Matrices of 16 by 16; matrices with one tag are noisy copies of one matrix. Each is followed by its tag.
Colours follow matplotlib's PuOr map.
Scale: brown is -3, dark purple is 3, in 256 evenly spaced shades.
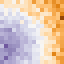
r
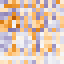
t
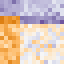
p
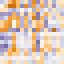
t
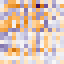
t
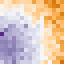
r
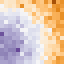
r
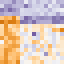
p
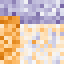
p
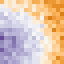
r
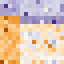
p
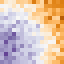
r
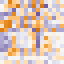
t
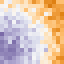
r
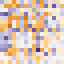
t
